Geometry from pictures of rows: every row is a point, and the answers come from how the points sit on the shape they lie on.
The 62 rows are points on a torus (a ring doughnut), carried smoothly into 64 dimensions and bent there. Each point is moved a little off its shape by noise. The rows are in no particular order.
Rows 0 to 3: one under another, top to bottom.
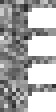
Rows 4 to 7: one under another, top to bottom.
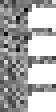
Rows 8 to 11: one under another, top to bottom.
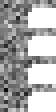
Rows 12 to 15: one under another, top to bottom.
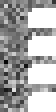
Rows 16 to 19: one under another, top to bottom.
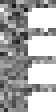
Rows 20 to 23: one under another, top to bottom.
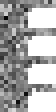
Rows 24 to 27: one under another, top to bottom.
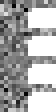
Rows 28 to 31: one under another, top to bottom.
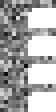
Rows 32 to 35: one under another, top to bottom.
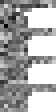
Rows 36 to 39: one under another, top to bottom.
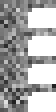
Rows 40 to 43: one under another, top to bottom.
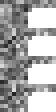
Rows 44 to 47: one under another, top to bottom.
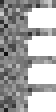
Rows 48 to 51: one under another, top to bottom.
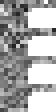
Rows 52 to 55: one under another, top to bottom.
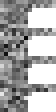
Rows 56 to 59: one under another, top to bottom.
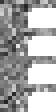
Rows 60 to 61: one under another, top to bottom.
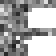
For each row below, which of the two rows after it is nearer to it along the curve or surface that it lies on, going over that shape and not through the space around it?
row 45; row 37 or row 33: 37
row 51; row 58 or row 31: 58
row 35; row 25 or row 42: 42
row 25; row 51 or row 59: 59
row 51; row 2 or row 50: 50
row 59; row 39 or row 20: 39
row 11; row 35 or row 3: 35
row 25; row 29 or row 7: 7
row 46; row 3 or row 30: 3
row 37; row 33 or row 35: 35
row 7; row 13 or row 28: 28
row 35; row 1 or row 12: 12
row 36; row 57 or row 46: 46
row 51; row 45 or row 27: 27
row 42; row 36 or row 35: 35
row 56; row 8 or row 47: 47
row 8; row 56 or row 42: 42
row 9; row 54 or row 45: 45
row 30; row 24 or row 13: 24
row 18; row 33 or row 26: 26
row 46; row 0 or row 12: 12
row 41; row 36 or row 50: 50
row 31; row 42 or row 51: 42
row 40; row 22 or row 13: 22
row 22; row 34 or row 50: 34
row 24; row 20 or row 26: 20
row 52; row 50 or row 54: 50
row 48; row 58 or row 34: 34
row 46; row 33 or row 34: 34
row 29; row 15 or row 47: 15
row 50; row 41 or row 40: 41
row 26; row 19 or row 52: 52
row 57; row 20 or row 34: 34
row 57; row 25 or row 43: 25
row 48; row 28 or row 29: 28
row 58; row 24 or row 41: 41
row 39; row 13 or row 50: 50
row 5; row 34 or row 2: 34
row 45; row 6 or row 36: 36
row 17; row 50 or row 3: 50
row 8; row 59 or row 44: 59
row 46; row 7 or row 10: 7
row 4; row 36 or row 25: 36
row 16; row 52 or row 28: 52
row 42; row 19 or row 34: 34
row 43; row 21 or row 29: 29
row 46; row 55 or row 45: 45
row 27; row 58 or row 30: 30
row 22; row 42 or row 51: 42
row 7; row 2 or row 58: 58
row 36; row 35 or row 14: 35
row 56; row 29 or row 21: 21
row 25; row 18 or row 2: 2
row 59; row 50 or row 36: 50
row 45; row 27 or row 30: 30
